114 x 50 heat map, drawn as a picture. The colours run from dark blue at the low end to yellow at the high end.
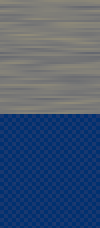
It is made of 2 by 1 panels. Panel 1,1: middling, streaked across, faint in contrast. Panel 2,1: very low, checkered, faint in contrast.
